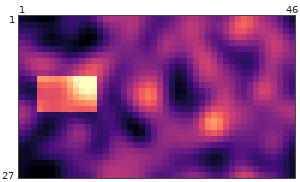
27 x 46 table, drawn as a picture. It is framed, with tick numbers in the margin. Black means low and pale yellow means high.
Ninth with the highest average: middle left. Ninth with the lowest average: bottom left. Roughest part: middle left. Grain: blotchy. Odd patch: higher, in the middle left.
